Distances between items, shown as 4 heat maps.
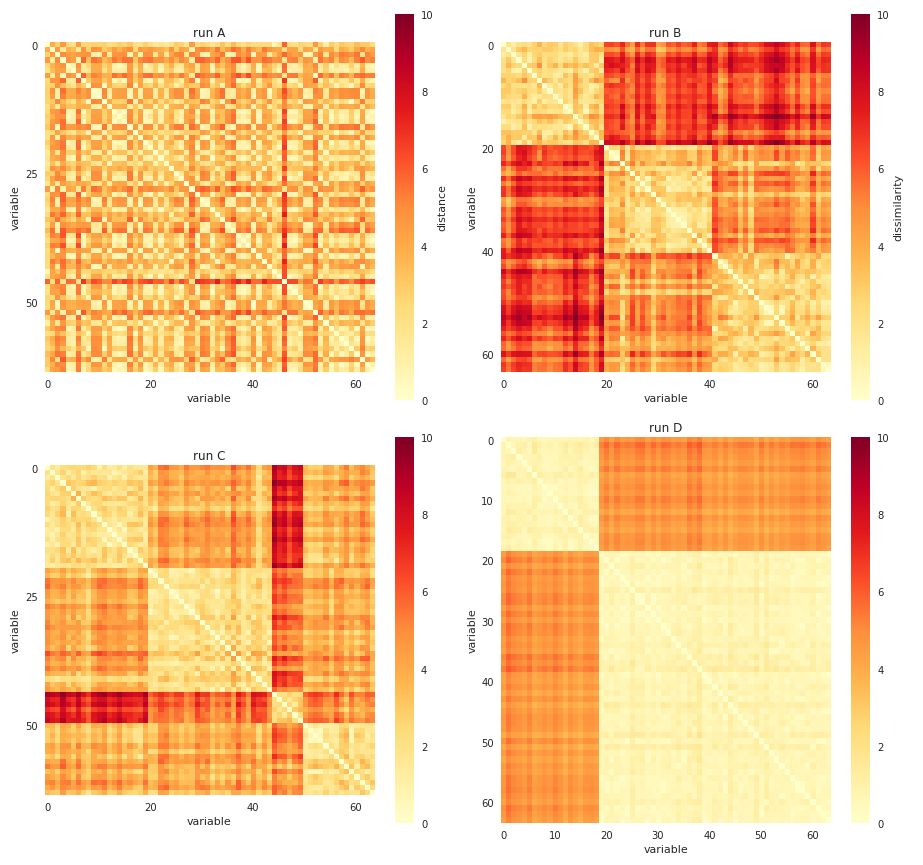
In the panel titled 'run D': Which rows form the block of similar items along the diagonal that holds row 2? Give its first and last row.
0 to 18
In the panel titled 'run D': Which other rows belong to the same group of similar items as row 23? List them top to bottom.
19, 20, 21, 22, 24, 25, 26, 27, 28, 29, 30, 31, 32, 33, 34, 35, 36, 37, 38, 39, 40, 41, 42, 43, 44, 45, 46, 47, 48, 49, 50, 51, 52, 53, 54, 55, 56, 57, 58, 59, 60, 61, 62, 63
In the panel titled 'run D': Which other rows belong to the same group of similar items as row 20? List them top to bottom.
19, 21, 22, 23, 24, 25, 26, 27, 28, 29, 30, 31, 32, 33, 34, 35, 36, 37, 38, 39, 40, 41, 42, 43, 44, 45, 46, 47, 48, 49, 50, 51, 52, 53, 54, 55, 56, 57, 58, 59, 60, 61, 62, 63
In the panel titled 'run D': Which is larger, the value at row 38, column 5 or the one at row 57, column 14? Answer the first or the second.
the first
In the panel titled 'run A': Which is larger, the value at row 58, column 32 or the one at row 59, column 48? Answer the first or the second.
the second
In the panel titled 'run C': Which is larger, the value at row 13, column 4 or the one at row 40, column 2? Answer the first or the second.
the second
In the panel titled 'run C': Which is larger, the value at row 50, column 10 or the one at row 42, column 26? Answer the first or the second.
the first
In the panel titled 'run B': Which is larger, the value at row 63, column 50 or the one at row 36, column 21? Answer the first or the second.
the second
